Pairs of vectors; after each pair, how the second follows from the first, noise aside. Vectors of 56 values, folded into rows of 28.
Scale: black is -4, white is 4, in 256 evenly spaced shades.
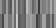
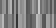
negated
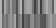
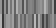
shuffled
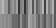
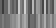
negated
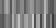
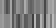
negated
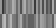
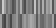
negated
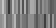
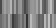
shuffled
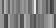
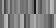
negated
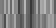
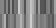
negated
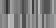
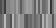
shuffled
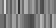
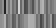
negated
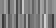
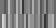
negated
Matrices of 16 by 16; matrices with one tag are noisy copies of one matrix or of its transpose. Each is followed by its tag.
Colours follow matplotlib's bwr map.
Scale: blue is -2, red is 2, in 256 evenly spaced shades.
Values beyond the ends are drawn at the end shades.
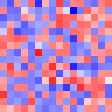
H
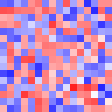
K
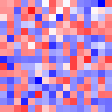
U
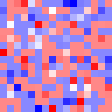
K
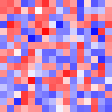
U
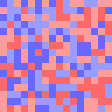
H
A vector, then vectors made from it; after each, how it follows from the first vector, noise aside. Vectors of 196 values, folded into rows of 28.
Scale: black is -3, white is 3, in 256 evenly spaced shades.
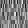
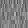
shrunk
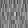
shrunk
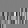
partly zeroed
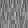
shrunk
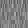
shrunk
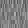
shrunk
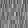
shrunk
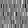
partly zeroed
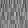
shrunk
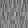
shrunk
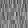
shrunk
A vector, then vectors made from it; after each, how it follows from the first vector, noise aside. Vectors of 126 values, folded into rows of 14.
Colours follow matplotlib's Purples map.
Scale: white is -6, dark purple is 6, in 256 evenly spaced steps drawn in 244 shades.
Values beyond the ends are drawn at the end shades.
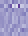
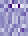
scaled up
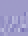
partly zeroed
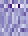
scaled up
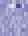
sign-scrambled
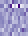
scaled up
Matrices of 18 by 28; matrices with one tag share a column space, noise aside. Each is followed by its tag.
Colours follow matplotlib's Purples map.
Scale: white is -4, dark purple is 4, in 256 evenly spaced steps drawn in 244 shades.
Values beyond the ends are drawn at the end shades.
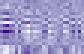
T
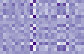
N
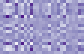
N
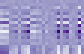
T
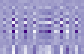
T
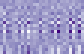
T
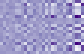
N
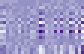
T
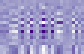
T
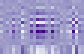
T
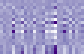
T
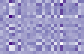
N
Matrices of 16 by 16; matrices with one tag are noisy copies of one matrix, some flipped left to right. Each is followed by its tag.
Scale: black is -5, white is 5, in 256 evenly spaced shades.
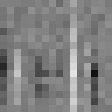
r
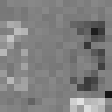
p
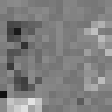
p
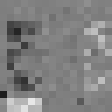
p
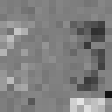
p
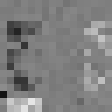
p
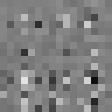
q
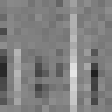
r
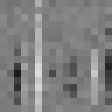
r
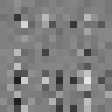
q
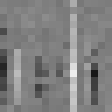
r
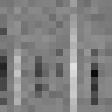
r
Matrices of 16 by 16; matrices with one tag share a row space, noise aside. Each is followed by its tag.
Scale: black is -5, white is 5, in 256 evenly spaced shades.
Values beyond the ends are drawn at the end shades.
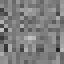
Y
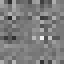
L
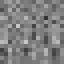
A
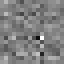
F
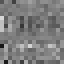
Y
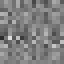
A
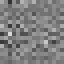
A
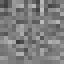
F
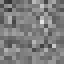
L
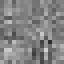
L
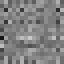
Y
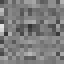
Y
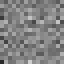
Y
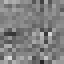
L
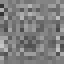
Y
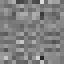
F
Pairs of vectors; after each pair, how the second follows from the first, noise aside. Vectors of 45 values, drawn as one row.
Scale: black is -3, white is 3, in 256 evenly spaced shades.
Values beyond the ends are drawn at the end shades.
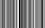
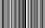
reversed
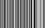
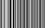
reversed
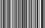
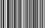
wrapped around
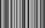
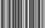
negated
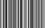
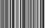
wrapped around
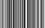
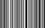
negated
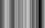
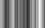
negated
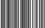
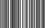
wrapped around
